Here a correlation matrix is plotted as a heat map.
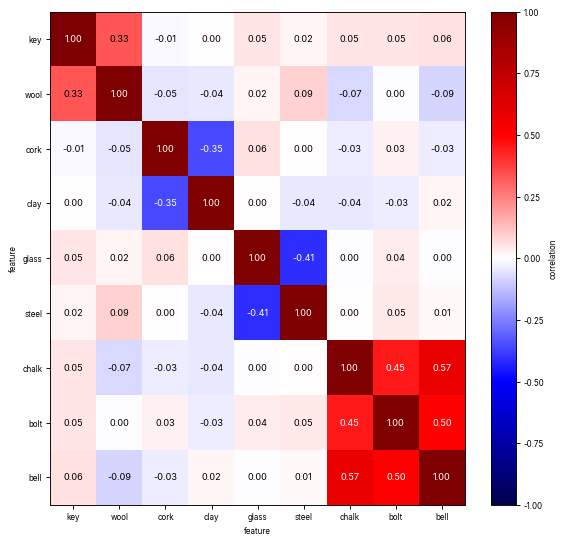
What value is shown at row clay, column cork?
-0.35
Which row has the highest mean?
bolt
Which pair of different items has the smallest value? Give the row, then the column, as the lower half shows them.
steel, glass
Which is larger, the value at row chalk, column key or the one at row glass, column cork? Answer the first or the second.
the second
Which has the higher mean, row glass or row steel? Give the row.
glass
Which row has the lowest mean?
clay
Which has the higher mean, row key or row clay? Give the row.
key
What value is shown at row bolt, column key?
0.05
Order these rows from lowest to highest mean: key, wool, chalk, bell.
wool, key, chalk, bell
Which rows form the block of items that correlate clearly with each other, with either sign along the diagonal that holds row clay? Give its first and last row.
cork to clay
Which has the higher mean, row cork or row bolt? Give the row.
bolt
